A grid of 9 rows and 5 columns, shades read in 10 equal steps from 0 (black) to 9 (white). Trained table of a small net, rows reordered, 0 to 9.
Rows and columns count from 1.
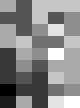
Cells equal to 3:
7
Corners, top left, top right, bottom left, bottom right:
6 7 1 9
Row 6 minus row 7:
0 2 1 -1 0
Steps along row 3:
down up up down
